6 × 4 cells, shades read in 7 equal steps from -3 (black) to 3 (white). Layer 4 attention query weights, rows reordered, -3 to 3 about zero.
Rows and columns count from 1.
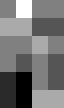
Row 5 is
-2 -3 0 -1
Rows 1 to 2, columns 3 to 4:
0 0 / -1 -1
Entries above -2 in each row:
4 4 4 4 2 2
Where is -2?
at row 5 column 1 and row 6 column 1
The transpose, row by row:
0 1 0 0 -2 -2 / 3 1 0 -1 -3 -3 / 0 -1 1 0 0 1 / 0 -1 0 -1 -1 1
